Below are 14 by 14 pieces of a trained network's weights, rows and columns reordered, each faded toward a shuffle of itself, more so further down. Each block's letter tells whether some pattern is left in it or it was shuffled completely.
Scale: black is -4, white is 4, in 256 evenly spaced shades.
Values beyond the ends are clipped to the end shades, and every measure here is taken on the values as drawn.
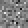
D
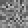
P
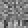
P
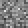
D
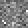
P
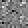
D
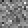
D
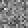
D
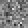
D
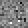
D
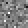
D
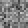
P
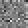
P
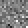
D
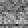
P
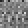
P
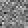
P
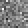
D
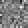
P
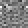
P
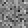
D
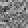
P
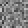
P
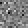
P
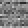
P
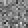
D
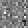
P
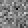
D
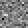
D
